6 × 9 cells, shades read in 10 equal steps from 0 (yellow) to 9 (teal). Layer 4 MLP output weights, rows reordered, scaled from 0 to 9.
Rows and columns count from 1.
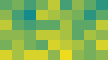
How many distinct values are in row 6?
5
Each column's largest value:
6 7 9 6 6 7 6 8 8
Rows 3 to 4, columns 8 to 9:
6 2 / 3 4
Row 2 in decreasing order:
9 8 7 6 5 4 4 3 2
